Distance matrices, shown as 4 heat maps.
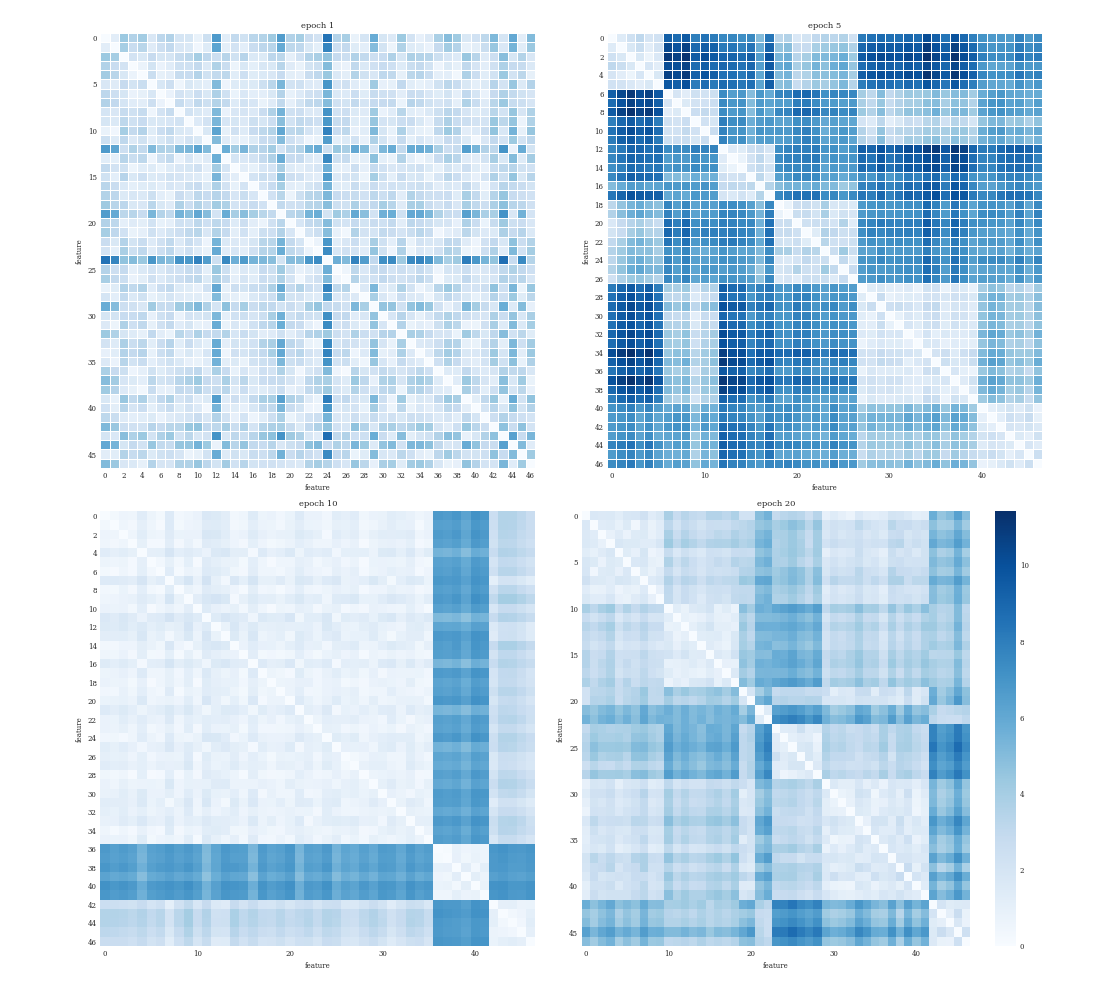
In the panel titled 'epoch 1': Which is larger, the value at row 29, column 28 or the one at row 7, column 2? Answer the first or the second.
the first
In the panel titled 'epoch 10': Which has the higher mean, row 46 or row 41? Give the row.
41
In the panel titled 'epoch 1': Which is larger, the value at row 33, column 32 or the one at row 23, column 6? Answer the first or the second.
the first
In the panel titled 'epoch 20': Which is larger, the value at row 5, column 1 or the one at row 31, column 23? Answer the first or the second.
the second
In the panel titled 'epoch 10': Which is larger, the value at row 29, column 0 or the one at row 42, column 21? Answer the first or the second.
the second
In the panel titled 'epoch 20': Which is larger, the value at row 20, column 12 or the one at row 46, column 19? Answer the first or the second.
the second
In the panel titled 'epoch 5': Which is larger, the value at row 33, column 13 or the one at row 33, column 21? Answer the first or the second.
the first
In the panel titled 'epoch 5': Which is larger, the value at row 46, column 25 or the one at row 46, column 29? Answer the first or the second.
the first
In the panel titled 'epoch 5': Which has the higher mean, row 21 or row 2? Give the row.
2
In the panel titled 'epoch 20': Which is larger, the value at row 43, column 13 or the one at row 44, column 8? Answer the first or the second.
the second
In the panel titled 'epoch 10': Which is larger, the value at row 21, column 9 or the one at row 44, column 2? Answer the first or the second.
the second
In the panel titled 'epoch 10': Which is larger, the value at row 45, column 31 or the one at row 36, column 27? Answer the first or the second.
the second
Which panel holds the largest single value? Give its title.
epoch 5
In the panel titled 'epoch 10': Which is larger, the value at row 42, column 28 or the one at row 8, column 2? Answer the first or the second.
the first
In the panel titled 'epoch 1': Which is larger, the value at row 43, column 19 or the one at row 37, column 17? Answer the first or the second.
the first
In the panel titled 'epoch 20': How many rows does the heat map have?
47
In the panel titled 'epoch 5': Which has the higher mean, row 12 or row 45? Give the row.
12
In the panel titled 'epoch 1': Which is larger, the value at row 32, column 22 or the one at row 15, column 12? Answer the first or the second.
the second
